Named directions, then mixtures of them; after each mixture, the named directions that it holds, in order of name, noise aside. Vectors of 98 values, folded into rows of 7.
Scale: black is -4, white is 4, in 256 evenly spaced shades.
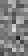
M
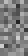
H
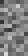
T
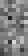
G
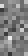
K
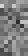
G, H, K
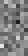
H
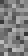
M, T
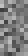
G, K, T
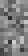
G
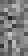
G, T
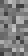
M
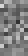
H, K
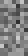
H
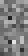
G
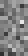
G, K, M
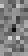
K, M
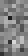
G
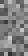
K, M, T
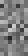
H, K, T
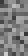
M, T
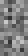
G, K, M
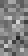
G, H, M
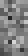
G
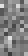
K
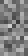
H, T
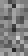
M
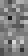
G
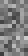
G, H, T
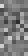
H, K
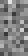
H, K, M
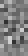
G, H, K
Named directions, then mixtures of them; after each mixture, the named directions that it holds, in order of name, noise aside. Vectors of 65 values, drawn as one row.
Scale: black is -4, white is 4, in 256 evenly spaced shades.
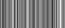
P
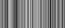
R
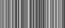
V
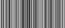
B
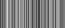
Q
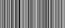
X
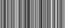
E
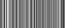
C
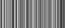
C, P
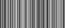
B, P, R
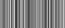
B, X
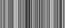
E, P, R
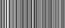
B, C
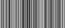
B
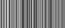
B, C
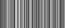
Q, V, X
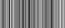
B, P, X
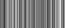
C, E, P
